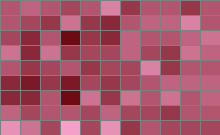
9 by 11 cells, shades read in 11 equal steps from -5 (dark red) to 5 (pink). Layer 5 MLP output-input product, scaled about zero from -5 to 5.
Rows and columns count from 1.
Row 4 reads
2 -3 2 -2 -1 -1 1 -1 -2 2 1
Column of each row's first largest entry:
6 10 11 1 8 9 5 1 4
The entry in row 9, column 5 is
-1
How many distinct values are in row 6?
6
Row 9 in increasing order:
-2 -1 -1 -1 -1 -1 0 2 4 4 5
